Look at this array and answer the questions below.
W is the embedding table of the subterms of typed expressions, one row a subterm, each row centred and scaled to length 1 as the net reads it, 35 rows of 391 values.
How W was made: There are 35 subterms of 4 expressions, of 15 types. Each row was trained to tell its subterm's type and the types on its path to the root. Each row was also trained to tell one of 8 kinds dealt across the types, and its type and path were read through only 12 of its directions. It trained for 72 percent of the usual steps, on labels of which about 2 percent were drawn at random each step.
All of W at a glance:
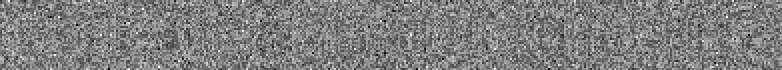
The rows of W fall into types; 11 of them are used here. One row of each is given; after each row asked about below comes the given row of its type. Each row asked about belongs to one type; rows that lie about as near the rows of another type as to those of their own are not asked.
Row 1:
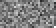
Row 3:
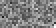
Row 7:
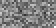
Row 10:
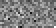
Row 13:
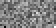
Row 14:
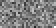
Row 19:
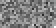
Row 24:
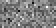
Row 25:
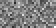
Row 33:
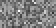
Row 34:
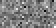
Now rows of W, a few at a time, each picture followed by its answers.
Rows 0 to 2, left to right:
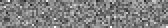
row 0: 1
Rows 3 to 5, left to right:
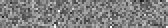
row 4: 10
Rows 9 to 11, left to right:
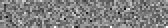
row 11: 25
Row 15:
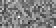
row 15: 25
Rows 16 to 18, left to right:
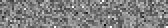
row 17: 1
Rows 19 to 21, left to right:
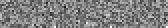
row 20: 34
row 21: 34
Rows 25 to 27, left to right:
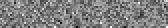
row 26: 24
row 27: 3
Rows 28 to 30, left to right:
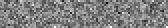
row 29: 7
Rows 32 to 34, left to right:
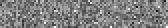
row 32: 14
